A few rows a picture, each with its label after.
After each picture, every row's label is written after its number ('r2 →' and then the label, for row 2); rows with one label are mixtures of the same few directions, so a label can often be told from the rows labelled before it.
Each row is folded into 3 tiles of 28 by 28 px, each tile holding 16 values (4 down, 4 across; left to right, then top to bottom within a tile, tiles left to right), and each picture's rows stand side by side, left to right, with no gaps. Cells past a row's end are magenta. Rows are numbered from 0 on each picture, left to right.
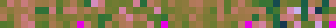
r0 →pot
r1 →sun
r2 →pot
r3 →pot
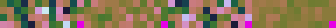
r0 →pot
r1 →sun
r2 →sun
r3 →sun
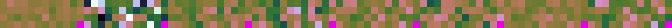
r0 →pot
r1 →sun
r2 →pot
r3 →pot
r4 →sun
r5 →sun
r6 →sun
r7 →sun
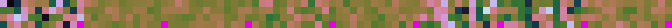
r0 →sun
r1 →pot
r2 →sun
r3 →sun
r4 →sun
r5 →pot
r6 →pot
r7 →pot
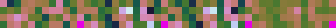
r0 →sun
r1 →pot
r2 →pot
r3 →pot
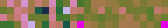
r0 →pot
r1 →sun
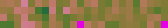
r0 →pot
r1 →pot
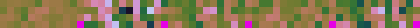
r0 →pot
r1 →pot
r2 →pot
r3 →sun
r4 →pot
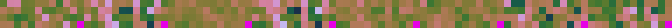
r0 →sun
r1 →pot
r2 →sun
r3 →pot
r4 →pot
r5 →sun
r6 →sun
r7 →pot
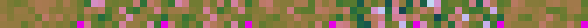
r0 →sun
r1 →sun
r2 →sun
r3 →sun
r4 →pot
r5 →sun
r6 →sun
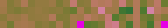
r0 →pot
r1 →pot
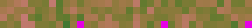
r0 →pot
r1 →pot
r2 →sun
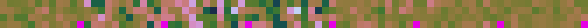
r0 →pot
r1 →sun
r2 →pot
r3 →pot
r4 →pot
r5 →sun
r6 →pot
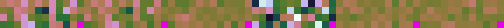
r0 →pot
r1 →pot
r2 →sun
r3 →sun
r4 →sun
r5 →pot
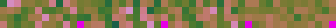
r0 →sun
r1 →pot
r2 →pot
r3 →sun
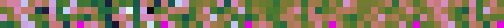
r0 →pot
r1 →pot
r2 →sun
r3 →pot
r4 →sun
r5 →pot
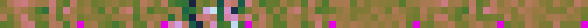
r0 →pot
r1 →pot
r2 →pot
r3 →pot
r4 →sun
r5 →pot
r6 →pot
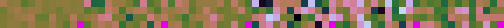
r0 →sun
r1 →sun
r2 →sun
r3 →sun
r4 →pot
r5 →pot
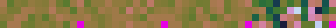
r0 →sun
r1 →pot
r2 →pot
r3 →pot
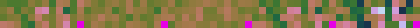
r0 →pot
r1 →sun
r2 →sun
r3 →pot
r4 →pot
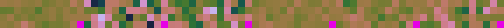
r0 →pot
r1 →sun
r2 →pot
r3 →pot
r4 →sun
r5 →pot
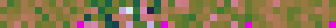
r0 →sun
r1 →pot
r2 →sun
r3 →pot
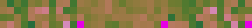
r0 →pot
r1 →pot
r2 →pot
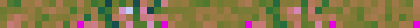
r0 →sun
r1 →pot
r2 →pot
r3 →pot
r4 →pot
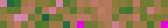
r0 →sun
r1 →pot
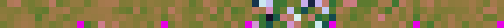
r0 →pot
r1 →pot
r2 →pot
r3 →sun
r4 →sun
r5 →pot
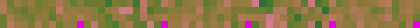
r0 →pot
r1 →pot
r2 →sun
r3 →sun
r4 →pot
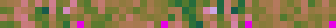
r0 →pot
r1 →sun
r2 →pot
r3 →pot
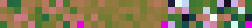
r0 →sun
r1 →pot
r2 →sun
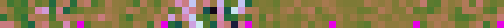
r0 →pot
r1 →sun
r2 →pot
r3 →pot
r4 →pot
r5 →sun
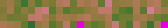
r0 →pot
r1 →pot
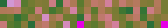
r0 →sun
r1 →pot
